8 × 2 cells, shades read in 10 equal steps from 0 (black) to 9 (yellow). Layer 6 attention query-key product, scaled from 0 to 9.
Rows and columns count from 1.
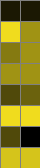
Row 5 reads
3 4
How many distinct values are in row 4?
1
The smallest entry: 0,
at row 7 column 2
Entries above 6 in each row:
0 1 0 0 0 2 0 2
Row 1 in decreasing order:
1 1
